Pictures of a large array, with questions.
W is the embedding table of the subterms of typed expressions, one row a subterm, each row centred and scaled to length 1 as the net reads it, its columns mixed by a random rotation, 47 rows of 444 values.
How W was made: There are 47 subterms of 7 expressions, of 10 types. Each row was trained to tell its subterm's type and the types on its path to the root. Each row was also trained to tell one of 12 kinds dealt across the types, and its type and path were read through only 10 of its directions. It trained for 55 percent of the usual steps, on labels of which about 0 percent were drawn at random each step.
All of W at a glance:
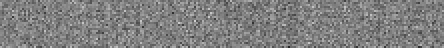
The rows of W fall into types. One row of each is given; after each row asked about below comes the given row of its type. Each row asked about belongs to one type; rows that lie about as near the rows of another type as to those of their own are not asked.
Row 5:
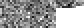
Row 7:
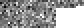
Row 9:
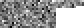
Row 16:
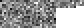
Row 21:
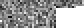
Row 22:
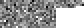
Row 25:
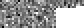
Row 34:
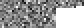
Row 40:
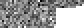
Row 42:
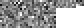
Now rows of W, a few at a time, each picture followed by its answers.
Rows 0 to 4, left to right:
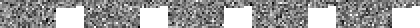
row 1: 21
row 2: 34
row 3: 42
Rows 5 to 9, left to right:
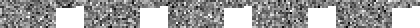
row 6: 42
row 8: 5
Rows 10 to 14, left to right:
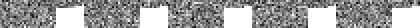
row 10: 40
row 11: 34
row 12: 42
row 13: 21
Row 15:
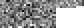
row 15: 42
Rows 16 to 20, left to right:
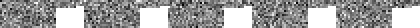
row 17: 9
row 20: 5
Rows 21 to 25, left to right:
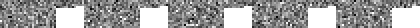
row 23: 22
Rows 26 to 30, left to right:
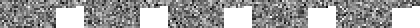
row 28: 9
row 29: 25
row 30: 22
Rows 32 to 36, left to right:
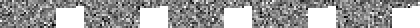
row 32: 22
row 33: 34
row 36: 21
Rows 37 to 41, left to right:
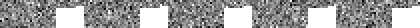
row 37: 9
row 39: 22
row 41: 5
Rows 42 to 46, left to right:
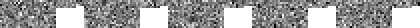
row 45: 16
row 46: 34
